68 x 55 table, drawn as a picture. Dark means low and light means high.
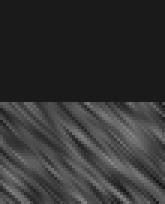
It is made of 2 by 1 panels. Panel 1,1: very low, flat. Panel 2,1: low, slanting down to the right.
